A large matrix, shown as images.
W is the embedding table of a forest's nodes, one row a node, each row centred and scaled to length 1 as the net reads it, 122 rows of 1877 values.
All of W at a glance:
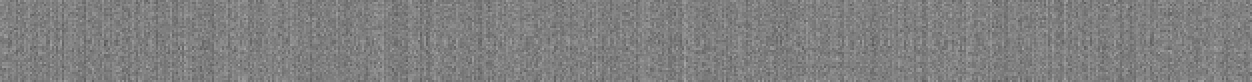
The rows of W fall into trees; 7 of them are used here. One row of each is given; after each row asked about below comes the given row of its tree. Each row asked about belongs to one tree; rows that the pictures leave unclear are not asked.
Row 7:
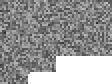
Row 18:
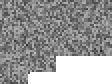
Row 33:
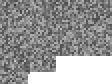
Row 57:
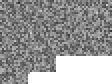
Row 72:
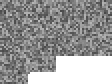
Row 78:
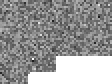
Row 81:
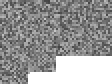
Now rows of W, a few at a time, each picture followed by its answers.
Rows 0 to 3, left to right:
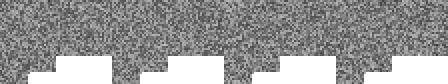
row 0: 7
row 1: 81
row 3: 81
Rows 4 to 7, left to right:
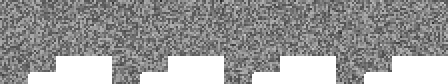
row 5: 72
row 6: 18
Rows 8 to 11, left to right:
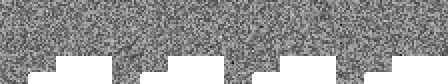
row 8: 18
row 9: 33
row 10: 57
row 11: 81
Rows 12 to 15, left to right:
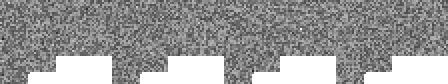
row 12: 72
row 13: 33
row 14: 7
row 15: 78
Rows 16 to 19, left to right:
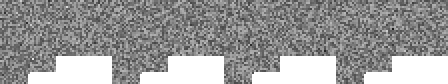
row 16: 33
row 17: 81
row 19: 7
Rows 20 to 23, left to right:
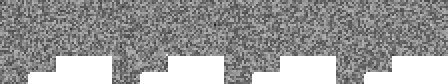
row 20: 72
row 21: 72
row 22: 72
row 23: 7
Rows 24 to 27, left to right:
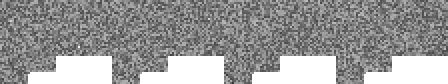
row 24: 72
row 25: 81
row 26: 78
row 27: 81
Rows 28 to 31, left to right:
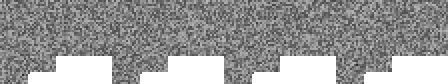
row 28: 33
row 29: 33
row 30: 18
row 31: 7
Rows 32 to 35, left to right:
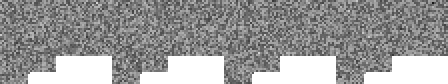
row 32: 57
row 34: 18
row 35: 81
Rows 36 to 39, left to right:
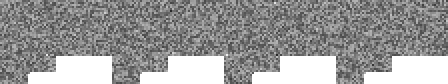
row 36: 81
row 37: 72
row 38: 18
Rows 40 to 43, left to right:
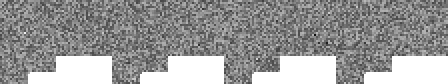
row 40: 81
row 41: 18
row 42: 78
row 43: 33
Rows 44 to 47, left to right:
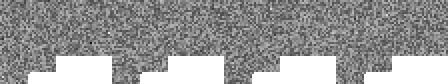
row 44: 57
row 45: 72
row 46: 33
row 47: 78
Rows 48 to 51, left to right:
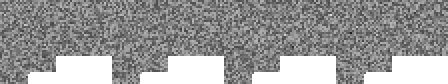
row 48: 7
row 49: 81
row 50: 33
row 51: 18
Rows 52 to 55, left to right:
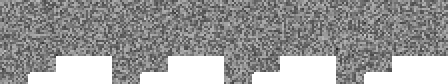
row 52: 81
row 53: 81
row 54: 78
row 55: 7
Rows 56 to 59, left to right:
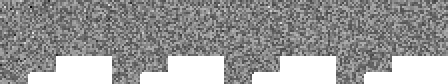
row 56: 81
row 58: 33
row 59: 7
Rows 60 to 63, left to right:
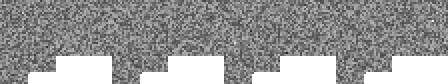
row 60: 33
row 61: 7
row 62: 7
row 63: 7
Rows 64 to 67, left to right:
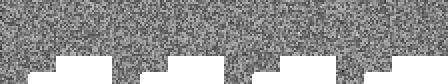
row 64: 7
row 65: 33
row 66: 7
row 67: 81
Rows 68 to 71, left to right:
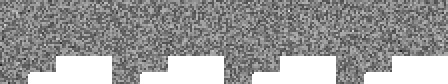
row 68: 7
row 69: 72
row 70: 33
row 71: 72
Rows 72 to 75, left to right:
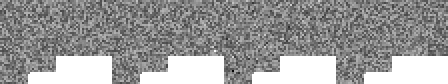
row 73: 72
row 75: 81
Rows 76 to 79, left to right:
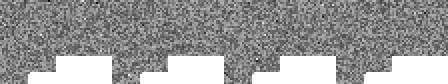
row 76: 57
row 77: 57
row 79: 81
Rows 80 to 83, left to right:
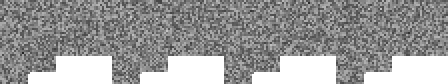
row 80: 78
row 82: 7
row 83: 72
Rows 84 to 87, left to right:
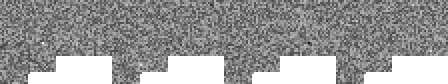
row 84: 33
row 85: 72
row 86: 33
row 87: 72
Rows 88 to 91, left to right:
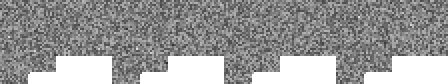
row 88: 18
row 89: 33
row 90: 72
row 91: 33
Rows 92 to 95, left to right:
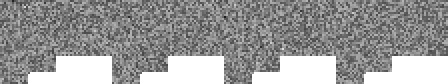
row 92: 18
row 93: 78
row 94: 78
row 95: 81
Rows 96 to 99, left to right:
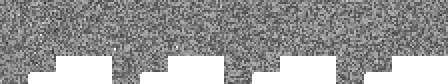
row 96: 18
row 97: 81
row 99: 78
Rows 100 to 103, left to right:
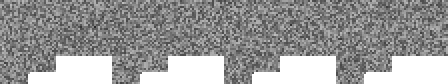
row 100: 78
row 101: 72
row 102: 7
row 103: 33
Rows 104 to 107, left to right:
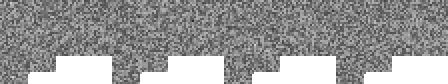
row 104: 33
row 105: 72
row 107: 33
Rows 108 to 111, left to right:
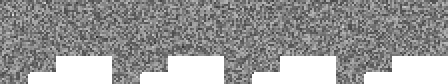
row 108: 7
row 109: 57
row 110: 18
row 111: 7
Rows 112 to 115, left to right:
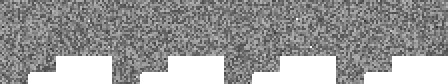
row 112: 78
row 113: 72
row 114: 33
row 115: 81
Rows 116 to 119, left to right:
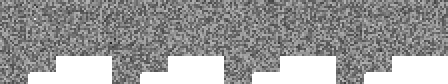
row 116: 72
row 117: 33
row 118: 81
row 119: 72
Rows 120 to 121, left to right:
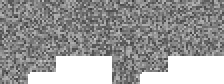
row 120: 81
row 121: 72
